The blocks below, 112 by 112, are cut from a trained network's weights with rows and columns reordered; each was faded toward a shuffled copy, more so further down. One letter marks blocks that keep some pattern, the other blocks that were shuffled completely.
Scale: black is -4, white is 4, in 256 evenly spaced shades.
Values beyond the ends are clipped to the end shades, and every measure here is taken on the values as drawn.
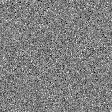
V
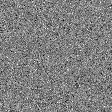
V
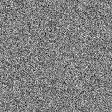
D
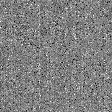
D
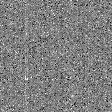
D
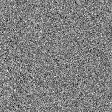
D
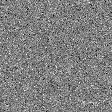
V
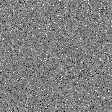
V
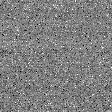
D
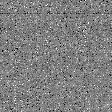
D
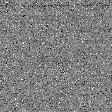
D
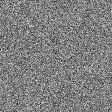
V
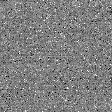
D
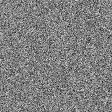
V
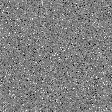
V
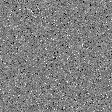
V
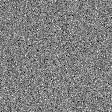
V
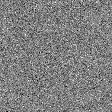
V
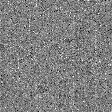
D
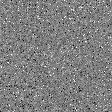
V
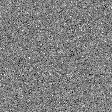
D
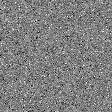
V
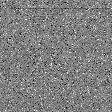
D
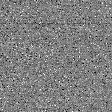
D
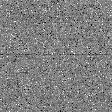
D
